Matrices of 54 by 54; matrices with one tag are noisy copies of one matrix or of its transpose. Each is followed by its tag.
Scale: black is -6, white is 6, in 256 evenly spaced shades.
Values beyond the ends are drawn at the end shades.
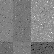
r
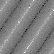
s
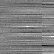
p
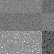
r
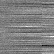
p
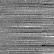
p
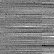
p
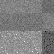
r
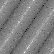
s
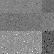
r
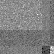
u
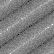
s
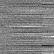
p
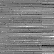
p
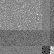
u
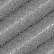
s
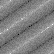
s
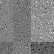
r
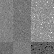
r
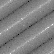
s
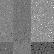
r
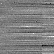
p
